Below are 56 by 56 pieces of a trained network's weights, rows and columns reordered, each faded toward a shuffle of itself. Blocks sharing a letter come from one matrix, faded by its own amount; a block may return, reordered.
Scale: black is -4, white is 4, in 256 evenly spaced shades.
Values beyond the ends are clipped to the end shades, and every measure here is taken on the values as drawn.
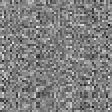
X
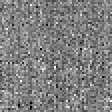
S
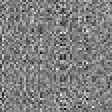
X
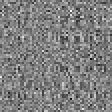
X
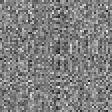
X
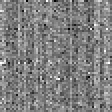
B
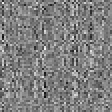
X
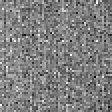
S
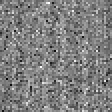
S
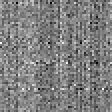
B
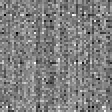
B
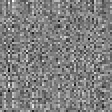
X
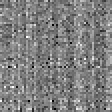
B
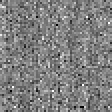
S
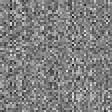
X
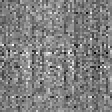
B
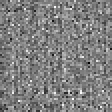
S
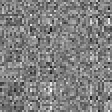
X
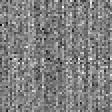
B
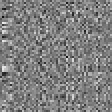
X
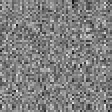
X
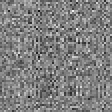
X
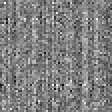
B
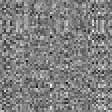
X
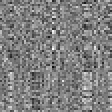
X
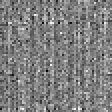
B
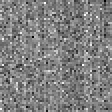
S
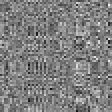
X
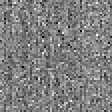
S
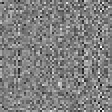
X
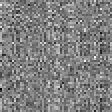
X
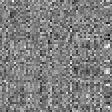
X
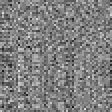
X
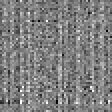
B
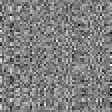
X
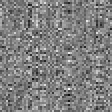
X
